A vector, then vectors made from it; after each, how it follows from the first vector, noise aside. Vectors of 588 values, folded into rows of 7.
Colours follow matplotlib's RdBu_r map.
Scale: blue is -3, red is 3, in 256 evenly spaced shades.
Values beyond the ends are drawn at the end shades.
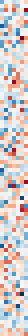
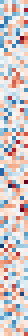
copied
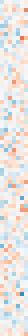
shrunk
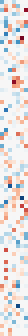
partly zeroed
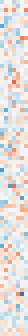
shrunk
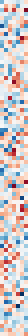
copied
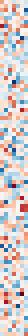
sign-scrambled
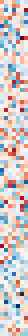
sign-scrambled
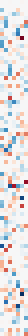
partly zeroed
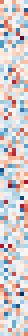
sign-scrambled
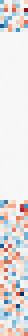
partly zeroed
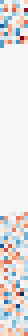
partly zeroed
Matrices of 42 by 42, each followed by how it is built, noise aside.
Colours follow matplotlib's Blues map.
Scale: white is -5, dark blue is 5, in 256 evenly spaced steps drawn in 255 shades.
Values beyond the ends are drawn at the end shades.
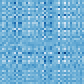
low rank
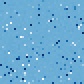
sparse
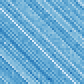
Toeplitz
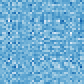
low rank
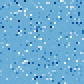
sparse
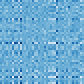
low rank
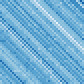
Toeplitz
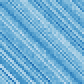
Toeplitz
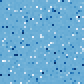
sparse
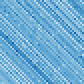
Toeplitz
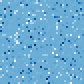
sparse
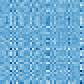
low rank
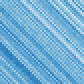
Toeplitz
